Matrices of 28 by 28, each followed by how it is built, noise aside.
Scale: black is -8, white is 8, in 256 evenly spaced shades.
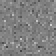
noise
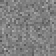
noise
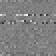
uneven rows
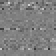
uneven rows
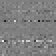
uneven rows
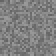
noise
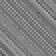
Toeplitz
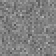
noise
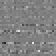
uneven rows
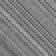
Toeplitz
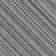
Toeplitz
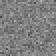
noise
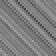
Toeplitz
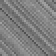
Toeplitz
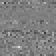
uneven rows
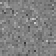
noise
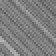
Toeplitz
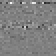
uneven rows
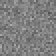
noise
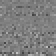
uneven rows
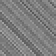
Toeplitz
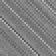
Toeplitz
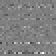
uneven rows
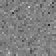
noise
